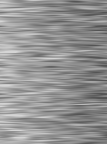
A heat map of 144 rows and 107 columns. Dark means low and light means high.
Streaks run across, left to right. The values follow a bell shape. The field climbs toward the left.
